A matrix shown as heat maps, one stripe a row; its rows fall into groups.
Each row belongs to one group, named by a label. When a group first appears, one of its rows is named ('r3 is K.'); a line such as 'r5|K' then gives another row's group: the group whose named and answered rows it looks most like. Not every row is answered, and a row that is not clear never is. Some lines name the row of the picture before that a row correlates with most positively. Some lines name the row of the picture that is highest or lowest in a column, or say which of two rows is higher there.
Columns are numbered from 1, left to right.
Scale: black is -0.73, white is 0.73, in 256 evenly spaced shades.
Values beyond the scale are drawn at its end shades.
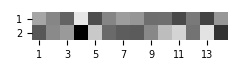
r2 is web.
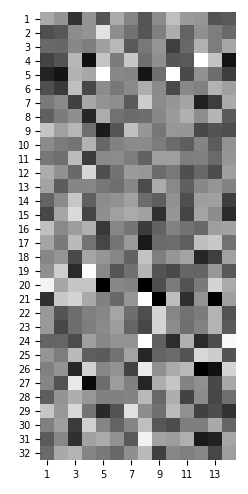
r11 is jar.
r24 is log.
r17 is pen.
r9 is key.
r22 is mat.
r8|web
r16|pen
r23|mat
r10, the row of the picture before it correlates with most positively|1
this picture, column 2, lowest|5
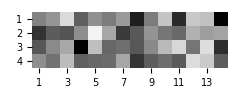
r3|web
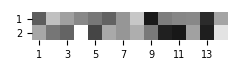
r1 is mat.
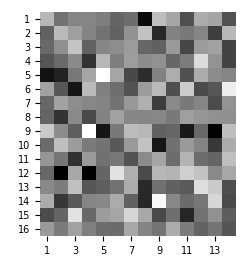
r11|log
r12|jar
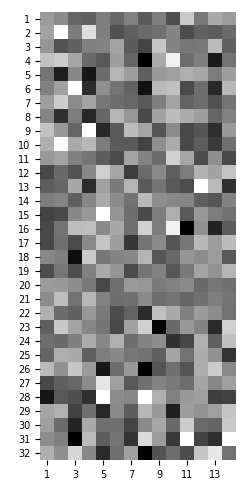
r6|jar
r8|jar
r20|key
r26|pen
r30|log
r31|log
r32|pen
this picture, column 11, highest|31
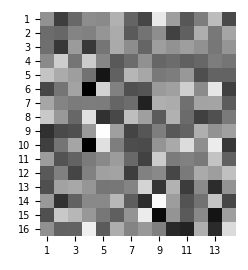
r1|mat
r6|web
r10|web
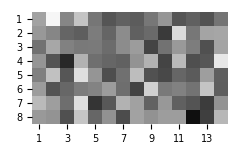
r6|mat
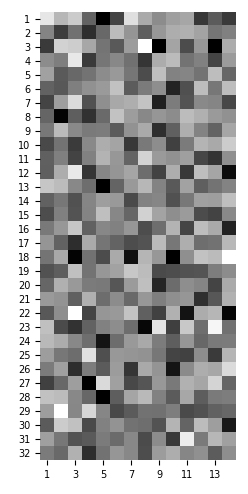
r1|key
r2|jar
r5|mat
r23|mat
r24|key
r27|web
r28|key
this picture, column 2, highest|29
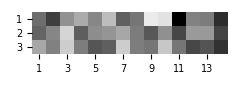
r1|mat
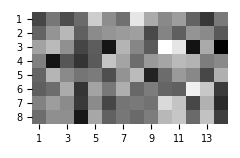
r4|jar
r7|web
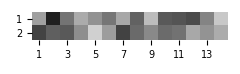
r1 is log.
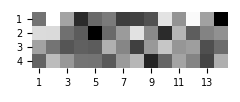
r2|key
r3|jar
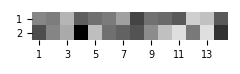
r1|pen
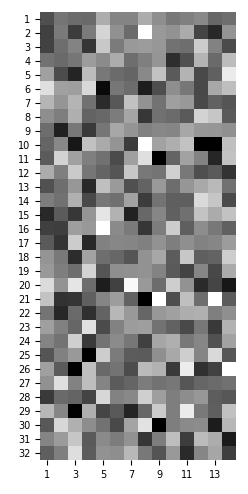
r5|log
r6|pen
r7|key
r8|pen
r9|jar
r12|key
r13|web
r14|pen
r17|jar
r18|log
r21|mat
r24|jar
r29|log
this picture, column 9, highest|21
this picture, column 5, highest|16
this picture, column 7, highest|20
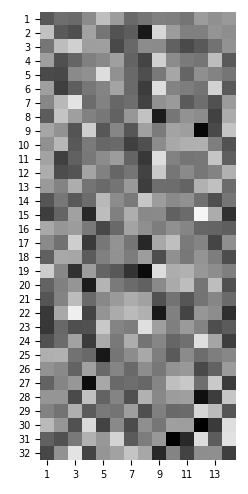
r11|mat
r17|jar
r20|web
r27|web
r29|pen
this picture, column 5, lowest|25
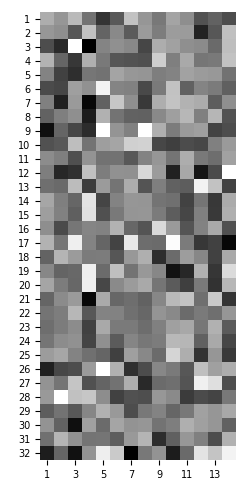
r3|jar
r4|log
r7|jar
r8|web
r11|log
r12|log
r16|mat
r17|key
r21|web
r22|jar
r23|web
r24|web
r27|pen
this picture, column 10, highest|17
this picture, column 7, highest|17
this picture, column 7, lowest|32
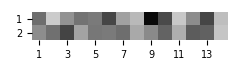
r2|log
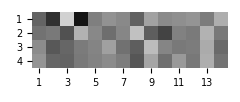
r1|jar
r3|mat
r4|mat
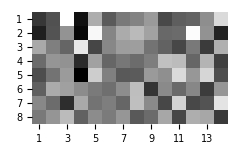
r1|jar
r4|web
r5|web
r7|log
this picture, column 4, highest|3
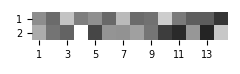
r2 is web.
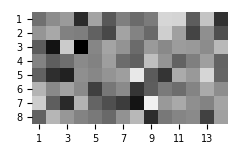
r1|web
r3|jar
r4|mat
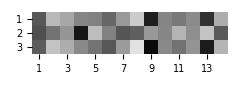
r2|web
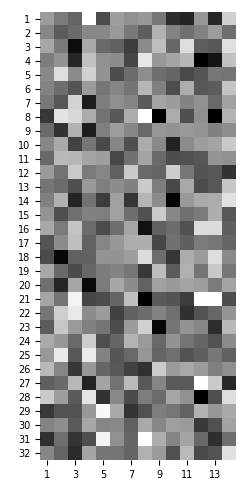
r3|log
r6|log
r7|jar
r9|jar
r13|log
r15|mat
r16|pen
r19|mat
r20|jar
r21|pen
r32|log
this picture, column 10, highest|12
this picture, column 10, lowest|14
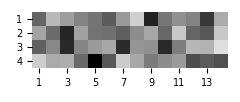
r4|key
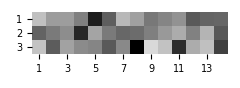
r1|key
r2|web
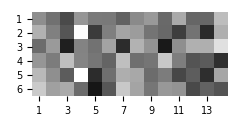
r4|key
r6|key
